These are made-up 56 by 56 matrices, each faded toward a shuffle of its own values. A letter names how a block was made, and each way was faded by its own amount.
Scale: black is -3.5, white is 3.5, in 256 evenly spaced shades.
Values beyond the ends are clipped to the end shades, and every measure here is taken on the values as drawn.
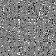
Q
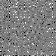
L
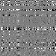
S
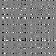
S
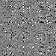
L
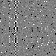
Q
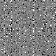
Q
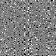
Q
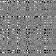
S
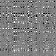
S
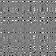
S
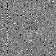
Q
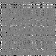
S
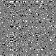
L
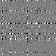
S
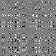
S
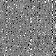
Q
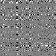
S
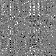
Q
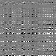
S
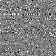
L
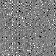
Q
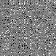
Q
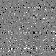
L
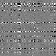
S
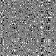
Q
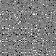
L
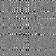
S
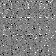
L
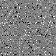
L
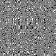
Q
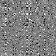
Q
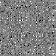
L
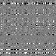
S
